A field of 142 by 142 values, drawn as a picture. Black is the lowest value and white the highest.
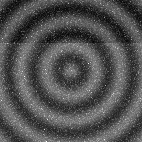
Average level on the scale: 30%. Histogram: bell-shaped. Rings: centred on the centre. Seam: horizontal, 30% of the way down, the bottom part higher.
